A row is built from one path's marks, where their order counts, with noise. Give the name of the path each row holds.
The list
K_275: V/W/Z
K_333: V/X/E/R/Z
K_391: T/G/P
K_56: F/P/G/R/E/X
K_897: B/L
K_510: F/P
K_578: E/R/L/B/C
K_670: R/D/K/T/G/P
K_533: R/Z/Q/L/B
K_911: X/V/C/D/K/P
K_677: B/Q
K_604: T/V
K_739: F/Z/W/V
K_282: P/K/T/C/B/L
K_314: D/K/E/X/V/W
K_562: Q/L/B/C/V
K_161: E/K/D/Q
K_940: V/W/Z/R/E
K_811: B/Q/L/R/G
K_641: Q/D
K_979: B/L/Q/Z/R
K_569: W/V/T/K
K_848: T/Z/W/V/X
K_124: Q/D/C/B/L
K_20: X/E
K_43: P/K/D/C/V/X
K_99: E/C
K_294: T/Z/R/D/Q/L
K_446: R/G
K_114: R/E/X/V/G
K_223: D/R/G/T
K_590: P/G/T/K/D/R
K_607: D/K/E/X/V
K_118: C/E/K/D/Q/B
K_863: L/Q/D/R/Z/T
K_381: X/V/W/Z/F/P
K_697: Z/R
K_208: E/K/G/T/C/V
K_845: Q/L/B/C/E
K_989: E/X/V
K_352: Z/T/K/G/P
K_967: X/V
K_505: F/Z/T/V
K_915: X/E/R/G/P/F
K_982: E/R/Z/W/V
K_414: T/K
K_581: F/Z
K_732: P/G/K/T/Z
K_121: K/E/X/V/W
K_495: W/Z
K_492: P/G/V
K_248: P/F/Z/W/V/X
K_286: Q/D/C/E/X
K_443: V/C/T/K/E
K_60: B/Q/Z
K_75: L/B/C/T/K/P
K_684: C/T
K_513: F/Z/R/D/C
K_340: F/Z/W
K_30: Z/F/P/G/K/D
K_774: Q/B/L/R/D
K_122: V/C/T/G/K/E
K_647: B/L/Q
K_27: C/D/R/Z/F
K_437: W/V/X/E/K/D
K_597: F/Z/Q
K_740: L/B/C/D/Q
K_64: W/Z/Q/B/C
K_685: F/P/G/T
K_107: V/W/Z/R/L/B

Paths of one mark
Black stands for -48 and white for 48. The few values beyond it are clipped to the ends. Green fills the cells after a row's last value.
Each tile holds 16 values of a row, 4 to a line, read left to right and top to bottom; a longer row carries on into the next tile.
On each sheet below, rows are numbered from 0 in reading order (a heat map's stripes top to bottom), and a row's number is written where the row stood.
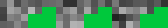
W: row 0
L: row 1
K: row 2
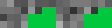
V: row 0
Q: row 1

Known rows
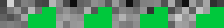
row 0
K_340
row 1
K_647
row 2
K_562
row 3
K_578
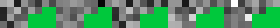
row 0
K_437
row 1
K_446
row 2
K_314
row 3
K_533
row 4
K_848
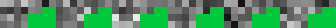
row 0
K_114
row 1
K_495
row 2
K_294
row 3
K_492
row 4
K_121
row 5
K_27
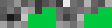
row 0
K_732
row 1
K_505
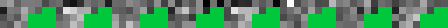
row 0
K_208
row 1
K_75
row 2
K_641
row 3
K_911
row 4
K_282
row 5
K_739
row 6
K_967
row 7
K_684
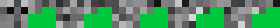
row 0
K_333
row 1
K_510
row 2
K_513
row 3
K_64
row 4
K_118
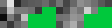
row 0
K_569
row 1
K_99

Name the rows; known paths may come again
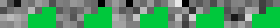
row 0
K_845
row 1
K_446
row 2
K_979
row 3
K_107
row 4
K_352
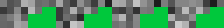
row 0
K_20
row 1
K_607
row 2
K_114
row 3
K_27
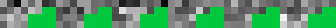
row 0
K_578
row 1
K_989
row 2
K_282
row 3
K_60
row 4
K_604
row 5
K_863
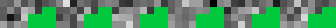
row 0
K_732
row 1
K_275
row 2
K_124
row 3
K_56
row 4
K_118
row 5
K_391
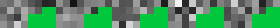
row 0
K_670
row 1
K_562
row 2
K_161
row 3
K_982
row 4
K_381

